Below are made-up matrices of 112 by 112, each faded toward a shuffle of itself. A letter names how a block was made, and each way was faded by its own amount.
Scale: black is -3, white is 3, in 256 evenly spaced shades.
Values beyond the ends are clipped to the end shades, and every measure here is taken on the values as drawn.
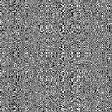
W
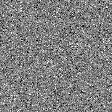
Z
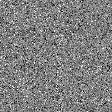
Z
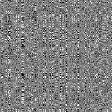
W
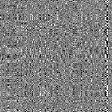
W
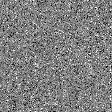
Z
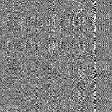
W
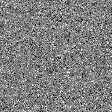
Z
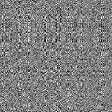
W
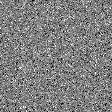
Z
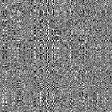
W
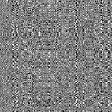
W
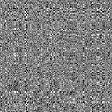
W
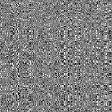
W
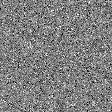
Z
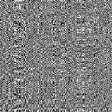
W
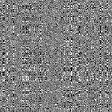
W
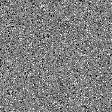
Z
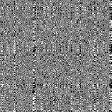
W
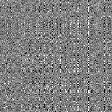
W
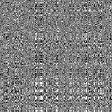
W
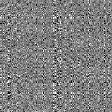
W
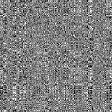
W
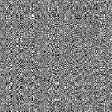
W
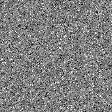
Z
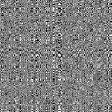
W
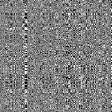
W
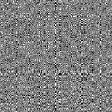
W
